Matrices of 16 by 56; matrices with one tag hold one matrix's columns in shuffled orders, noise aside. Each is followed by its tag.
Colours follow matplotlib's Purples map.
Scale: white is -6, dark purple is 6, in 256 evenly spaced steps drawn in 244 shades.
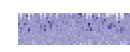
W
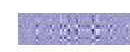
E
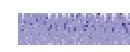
W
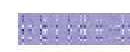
E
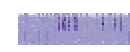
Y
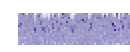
W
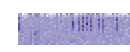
Y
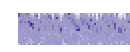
W
